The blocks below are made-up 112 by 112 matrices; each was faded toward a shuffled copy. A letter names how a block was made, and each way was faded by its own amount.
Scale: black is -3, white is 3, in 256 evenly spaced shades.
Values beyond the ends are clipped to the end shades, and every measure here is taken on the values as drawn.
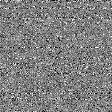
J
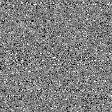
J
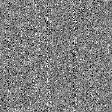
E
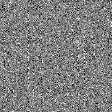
E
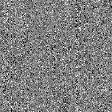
E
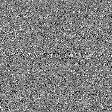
J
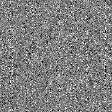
E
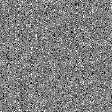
E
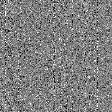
E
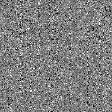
E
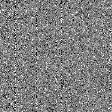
E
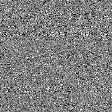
J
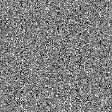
E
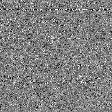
J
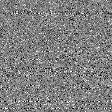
J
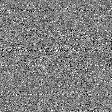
J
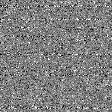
J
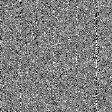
E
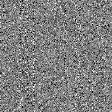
E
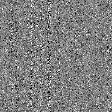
E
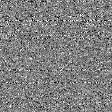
J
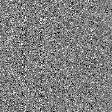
E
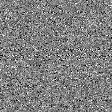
J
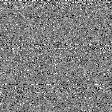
J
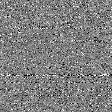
J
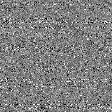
J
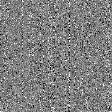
E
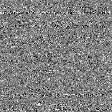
J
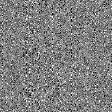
E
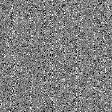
E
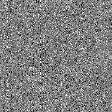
E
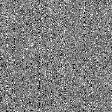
E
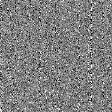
E
